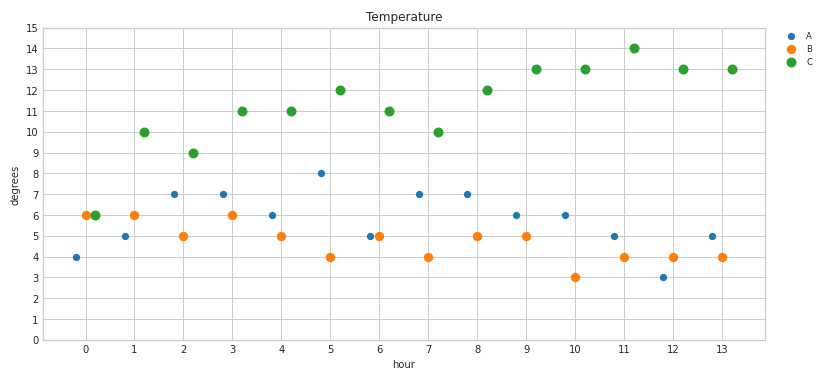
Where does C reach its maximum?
11
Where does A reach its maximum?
5
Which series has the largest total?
C
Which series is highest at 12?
C
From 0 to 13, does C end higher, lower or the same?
higher
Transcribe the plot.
Title: Temperature
x-axis: hour, ticks 0 1 2 3 4 5 6 7 8 9 10 11 12 13
y-axis: degrees, ticks 0 1 2 3 4 5 6 7 8 9 10 11 12 13 14 15
Legend: A, B, C
Values:
A: 4 5 7 7 6 8 5 7 7 6 6 5 3 5
B: 6 6 5 6 5 4 5 4 5 5 3 4 4 4
C: 6 10 9 11 11 12 11 10 12 13 13 14 13 13
